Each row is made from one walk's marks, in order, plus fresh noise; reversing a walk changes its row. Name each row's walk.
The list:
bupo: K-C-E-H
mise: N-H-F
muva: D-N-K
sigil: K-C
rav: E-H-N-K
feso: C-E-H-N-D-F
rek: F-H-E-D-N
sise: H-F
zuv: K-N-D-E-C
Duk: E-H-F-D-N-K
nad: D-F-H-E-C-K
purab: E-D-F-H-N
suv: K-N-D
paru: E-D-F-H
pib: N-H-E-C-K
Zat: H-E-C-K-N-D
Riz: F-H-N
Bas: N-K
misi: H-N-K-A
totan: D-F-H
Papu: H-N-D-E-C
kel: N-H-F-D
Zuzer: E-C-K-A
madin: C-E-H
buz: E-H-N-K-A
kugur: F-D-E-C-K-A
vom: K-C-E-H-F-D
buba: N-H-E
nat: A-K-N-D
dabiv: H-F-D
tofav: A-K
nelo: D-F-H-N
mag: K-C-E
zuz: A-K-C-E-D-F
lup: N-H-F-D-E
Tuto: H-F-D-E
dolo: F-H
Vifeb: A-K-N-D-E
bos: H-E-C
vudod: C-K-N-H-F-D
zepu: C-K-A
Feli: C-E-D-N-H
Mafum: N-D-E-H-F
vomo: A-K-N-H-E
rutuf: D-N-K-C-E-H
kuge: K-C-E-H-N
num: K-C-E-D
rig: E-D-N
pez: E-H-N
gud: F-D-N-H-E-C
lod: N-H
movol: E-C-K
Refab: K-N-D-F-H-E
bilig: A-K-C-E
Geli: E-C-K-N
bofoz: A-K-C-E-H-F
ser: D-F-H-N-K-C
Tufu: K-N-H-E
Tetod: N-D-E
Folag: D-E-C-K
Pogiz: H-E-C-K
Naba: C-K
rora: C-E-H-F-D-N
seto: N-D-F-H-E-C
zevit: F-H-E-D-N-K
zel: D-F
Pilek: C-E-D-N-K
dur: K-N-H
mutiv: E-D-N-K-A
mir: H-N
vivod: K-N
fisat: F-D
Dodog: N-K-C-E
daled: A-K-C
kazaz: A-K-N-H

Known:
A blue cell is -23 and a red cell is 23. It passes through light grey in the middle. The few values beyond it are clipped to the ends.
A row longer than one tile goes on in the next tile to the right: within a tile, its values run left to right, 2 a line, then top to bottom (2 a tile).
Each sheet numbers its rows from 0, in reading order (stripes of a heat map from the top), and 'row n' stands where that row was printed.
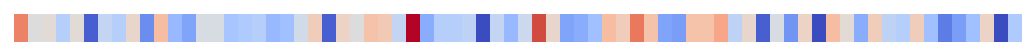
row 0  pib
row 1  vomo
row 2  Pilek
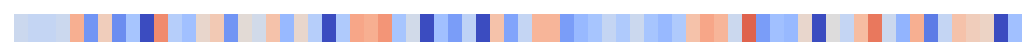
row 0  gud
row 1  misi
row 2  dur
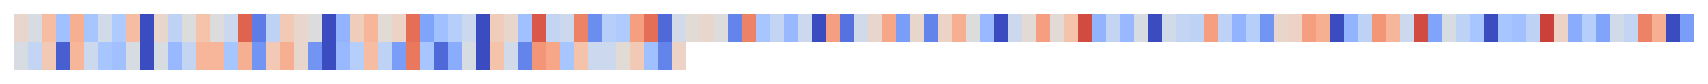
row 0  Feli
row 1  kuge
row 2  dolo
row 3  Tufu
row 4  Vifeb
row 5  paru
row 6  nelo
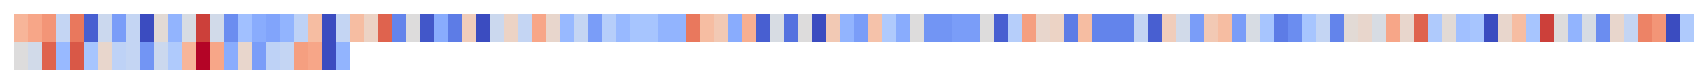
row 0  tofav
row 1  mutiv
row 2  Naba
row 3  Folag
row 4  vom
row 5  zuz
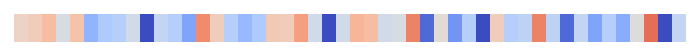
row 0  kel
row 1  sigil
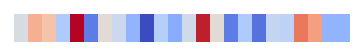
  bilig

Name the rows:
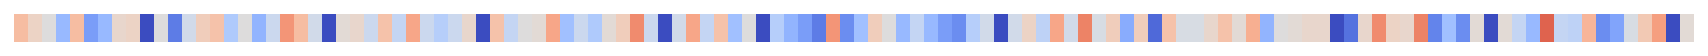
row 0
lod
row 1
Mafum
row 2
Pogiz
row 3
feso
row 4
vivod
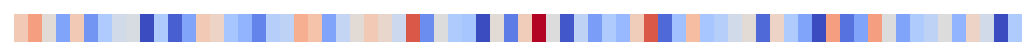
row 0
Dodog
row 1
daled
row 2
bos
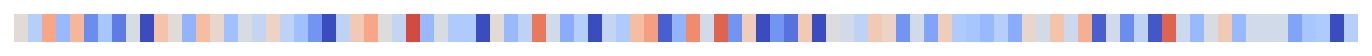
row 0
Duk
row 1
mag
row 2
buz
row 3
zevit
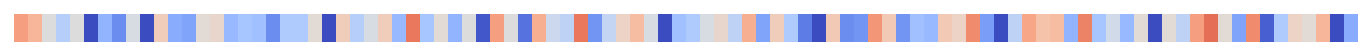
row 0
Bas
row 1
rora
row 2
Tuto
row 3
bupo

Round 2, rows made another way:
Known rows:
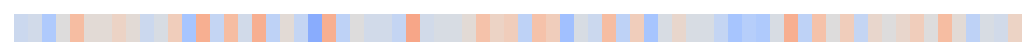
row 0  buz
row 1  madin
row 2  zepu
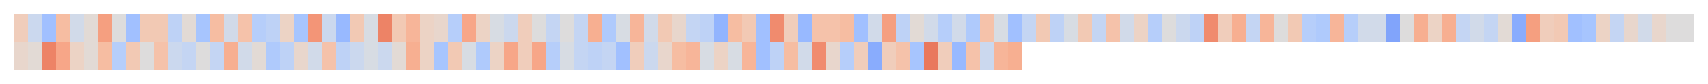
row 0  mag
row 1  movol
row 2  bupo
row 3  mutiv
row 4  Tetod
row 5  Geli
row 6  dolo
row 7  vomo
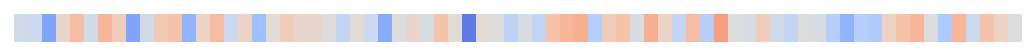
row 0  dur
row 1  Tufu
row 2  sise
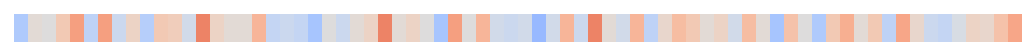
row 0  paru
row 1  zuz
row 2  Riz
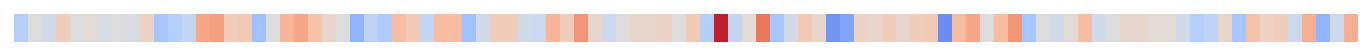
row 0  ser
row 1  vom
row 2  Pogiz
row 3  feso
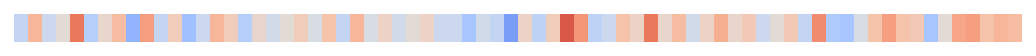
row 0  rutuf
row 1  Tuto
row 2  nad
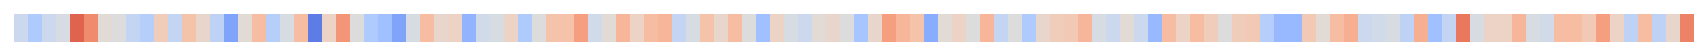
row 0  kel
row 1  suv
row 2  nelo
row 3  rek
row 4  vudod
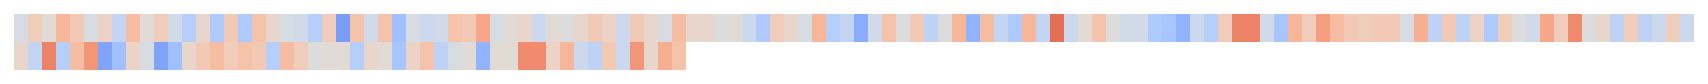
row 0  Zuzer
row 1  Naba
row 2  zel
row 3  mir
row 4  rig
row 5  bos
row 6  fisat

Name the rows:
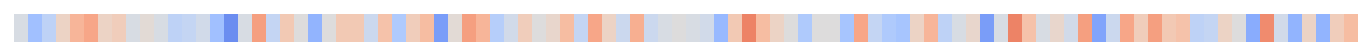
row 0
mise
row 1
daled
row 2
lup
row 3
kazaz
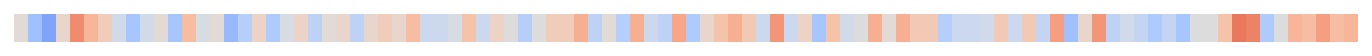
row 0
buba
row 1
rora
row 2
purab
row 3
dabiv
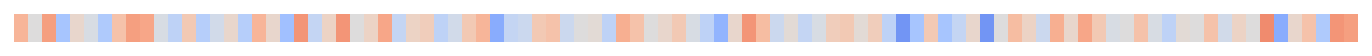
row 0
tofav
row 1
Folag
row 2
lod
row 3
rav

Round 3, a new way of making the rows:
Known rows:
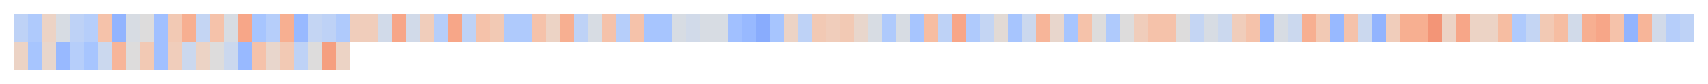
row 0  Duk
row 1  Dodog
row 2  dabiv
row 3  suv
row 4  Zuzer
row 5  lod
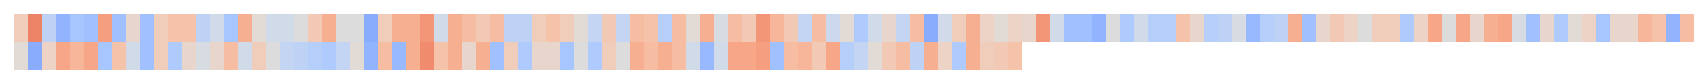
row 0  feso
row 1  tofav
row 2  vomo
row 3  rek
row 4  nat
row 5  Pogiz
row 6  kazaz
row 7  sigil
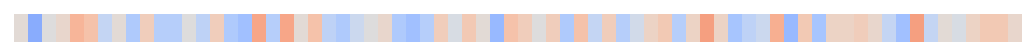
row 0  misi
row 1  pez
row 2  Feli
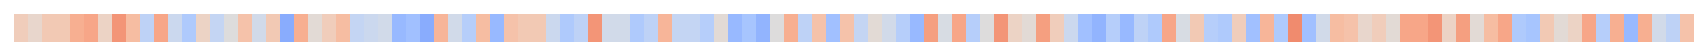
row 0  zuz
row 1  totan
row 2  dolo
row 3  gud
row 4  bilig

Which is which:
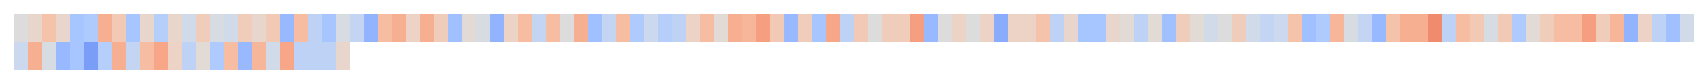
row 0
rutuf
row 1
rav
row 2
Pilek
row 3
buba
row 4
movol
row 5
fisat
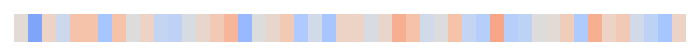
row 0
Bas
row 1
kugur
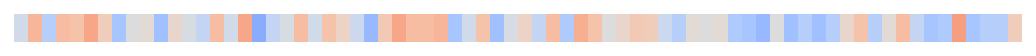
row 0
Tufu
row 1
buz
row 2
zevit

